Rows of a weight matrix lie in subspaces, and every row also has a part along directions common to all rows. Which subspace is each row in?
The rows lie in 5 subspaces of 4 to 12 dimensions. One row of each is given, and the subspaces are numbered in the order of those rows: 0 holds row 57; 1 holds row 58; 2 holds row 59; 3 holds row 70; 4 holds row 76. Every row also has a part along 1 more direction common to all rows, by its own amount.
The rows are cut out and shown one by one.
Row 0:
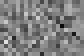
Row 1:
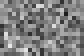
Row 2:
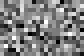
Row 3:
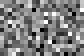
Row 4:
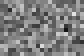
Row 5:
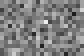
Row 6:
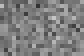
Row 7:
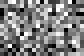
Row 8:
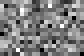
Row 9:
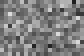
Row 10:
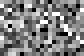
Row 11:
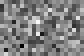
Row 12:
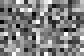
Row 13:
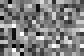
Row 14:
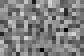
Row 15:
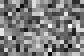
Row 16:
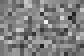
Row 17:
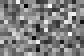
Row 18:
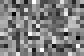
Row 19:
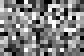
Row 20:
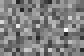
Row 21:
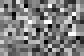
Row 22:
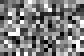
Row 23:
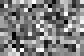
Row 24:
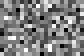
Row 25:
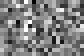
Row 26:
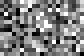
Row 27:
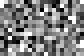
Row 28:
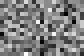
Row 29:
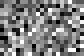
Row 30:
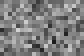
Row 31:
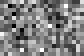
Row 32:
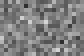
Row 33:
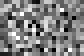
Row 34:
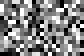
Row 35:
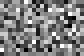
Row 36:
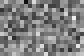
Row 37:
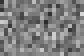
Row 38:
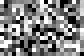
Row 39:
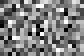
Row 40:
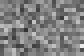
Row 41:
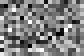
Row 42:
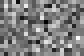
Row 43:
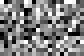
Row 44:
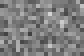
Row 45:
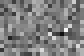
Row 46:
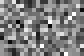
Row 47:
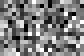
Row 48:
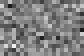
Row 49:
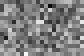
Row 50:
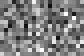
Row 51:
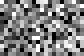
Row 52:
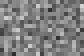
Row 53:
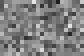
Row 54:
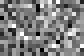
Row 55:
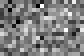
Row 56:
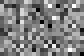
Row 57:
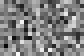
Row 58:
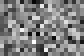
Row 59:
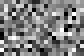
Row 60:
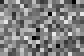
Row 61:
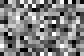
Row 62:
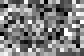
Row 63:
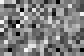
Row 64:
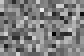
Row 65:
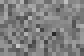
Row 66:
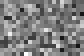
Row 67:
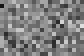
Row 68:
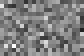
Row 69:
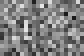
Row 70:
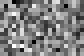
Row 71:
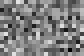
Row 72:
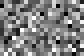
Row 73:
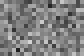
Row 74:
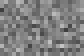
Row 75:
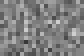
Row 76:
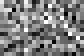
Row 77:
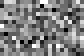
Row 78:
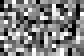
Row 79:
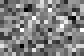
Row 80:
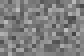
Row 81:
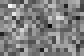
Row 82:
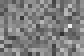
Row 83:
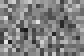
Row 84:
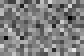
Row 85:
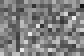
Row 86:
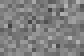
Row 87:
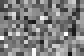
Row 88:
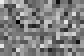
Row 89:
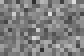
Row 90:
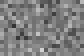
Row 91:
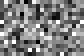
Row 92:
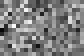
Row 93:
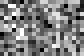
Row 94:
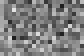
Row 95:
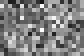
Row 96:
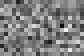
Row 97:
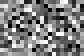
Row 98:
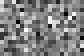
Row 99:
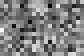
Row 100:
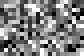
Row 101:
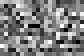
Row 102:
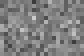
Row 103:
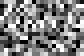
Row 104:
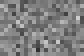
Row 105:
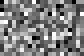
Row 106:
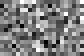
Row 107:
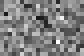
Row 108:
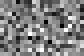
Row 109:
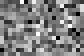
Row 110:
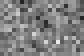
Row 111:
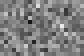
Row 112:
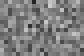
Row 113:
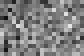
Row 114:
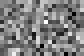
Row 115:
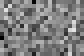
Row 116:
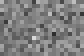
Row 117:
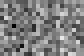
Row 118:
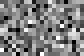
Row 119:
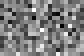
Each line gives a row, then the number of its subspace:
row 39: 2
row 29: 2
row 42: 0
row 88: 4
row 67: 1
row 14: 1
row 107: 3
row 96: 4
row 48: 3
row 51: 0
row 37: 0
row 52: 1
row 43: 0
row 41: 2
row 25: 1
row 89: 0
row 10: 4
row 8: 2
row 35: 1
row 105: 0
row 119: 4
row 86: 2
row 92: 2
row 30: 2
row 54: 3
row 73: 2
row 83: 1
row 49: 2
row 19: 4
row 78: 0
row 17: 0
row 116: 0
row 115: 0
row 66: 2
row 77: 1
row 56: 2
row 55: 1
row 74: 4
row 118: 1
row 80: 1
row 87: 0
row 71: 4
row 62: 2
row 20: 4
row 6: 1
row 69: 0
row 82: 2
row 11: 2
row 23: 3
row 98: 4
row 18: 0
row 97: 2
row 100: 2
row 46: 4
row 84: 2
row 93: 3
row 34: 2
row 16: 4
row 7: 2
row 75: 0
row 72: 2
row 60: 0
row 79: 2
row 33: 2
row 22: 2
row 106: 3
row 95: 1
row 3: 4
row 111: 1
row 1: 1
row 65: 1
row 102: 1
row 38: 2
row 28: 2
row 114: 4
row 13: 3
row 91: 0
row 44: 1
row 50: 3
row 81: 3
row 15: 2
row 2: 3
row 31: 3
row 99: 2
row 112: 1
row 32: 0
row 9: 2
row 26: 3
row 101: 4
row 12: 4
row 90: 3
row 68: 3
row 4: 4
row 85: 1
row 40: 3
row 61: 1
